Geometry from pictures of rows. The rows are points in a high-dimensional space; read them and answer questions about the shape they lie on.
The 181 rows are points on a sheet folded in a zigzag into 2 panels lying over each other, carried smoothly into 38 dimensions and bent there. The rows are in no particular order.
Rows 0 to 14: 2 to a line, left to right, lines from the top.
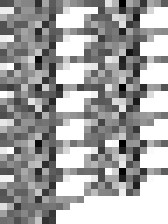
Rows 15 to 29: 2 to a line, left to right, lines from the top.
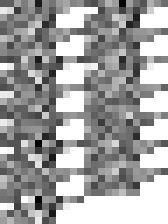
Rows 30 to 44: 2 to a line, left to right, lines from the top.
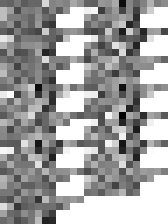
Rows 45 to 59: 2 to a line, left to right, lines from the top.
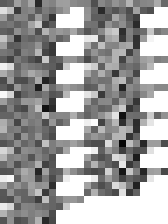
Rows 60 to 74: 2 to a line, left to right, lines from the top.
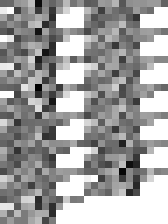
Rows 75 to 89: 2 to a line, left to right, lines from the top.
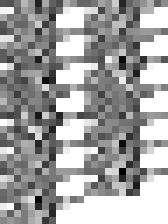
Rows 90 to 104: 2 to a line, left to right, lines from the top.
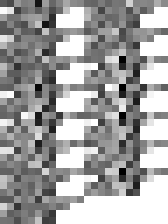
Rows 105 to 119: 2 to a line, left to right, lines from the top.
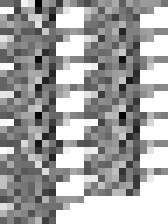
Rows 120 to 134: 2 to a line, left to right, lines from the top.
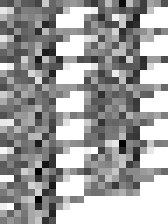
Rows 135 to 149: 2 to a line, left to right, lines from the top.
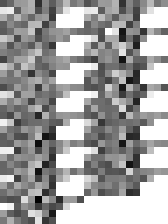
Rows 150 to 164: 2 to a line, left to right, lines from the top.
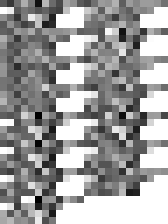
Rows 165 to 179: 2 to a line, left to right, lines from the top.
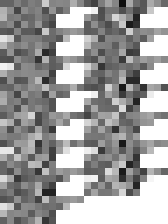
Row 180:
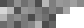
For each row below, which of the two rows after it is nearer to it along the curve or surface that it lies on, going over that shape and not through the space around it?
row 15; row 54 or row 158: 54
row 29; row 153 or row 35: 153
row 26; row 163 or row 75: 163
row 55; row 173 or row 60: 60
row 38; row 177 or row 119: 177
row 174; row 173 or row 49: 49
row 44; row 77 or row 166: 166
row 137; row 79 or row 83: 79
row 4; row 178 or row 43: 178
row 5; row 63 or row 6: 6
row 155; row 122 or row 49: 49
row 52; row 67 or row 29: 67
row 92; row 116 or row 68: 116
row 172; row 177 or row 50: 50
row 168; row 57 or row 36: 57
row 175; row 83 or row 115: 115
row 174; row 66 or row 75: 75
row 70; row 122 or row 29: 122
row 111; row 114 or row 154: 114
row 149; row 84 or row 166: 166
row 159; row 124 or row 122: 124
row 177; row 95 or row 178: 95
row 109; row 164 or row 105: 105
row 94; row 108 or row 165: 108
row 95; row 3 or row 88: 88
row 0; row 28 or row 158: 158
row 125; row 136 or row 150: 150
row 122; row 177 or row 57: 177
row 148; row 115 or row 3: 115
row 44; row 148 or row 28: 28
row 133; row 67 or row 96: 96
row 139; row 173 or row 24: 24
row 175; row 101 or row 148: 101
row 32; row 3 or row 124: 124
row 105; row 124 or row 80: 80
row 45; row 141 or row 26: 26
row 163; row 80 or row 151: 80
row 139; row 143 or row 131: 131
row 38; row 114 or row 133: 114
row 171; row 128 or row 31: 128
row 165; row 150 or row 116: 116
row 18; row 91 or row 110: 110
